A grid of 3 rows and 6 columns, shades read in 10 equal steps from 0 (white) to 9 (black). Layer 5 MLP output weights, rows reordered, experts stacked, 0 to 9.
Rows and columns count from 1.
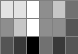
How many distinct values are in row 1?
5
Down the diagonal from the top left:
1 2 9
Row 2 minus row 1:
3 1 0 0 2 1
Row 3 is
6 7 9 5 7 6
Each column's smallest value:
1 1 0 4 2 5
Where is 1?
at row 1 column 1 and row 1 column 2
